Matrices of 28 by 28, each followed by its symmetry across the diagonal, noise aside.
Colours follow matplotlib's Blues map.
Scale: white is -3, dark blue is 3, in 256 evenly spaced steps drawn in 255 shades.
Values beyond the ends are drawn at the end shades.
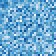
symmetric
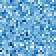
neither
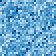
symmetric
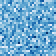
neither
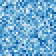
symmetric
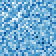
symmetric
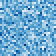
neither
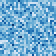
neither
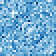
symmetric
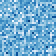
symmetric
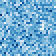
neither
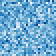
neither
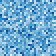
neither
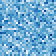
neither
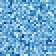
neither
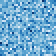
symmetric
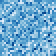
symmetric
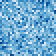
symmetric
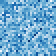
symmetric
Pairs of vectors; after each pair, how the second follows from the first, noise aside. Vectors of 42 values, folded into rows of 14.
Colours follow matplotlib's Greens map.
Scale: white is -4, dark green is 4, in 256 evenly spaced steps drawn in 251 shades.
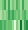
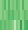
shrunk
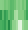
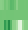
partly zeroed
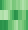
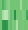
partly zeroed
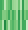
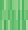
shrunk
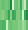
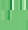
partly zeroed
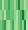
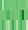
partly zeroed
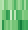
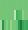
partly zeroed
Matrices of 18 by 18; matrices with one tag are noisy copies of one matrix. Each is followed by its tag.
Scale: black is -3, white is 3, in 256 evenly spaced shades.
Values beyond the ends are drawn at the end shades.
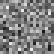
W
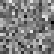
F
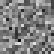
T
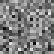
W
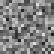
T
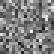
F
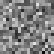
T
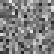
F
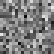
F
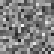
T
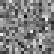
F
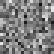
F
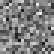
T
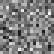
W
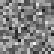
T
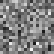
W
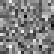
F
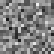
T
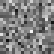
F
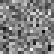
W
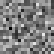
T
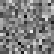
F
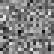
W
